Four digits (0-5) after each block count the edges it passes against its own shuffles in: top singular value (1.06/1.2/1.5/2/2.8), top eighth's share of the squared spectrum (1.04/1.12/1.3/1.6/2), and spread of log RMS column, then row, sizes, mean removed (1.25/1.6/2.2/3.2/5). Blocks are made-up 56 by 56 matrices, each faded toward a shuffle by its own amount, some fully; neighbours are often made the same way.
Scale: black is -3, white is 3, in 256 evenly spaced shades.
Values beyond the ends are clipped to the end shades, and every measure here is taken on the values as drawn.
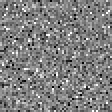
1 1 0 0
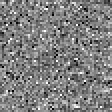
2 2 0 0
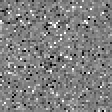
0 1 0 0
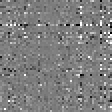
3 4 3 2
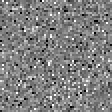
0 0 0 0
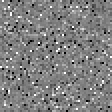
0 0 0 0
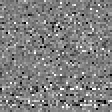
2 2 0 2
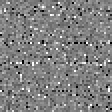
1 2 0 2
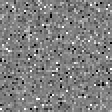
0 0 0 0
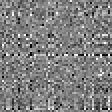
4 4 3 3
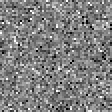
1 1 0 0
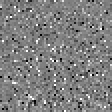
3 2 0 1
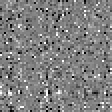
3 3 2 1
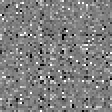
3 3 2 2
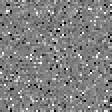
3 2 1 0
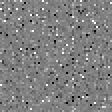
1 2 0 0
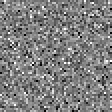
2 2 0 0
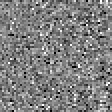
2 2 1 0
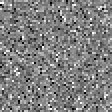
0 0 0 0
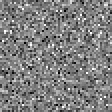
1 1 0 0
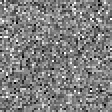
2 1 0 0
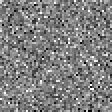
2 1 0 0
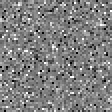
1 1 0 0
